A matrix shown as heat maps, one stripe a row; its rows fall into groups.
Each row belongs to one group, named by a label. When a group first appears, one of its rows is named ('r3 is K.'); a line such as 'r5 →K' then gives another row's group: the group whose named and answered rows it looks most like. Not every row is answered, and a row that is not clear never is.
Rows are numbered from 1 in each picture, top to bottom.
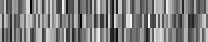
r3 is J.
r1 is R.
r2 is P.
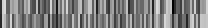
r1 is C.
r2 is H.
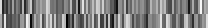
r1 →J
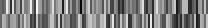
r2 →C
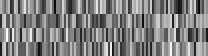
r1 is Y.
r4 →H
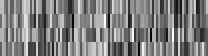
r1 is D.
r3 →D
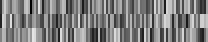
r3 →D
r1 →R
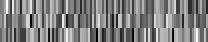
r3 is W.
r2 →R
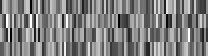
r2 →J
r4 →J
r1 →R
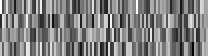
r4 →P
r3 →C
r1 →P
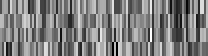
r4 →R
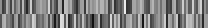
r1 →J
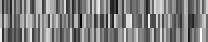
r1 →J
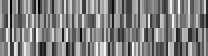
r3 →J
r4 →Y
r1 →Y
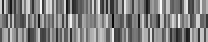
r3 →C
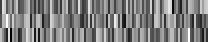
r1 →H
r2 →R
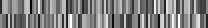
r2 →W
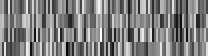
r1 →W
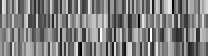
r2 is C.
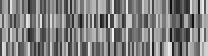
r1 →C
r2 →P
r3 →C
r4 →H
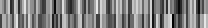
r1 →Y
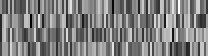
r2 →R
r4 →C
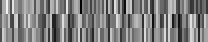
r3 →H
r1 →R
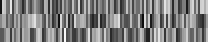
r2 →D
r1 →H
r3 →J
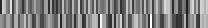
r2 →Y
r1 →H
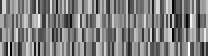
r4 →W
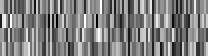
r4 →D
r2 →C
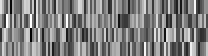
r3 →R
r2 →J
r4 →D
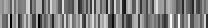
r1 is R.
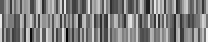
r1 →J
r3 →P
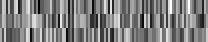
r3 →P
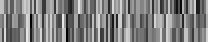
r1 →D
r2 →R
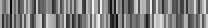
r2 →J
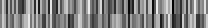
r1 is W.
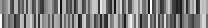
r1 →Y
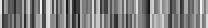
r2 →J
